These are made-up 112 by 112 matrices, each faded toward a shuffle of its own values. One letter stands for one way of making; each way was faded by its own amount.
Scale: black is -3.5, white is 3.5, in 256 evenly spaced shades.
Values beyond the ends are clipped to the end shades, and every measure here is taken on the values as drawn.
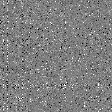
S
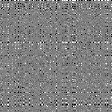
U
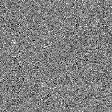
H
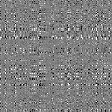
U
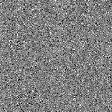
H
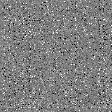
S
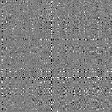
U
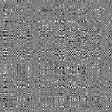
U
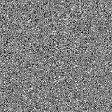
H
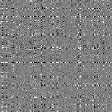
U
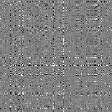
U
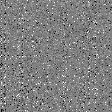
S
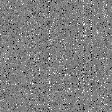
S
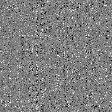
S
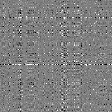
U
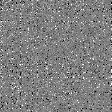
S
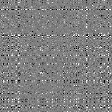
U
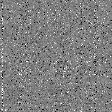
S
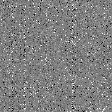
S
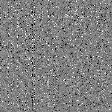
S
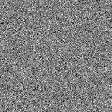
H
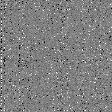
S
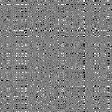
U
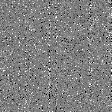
S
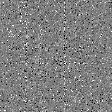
S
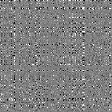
U
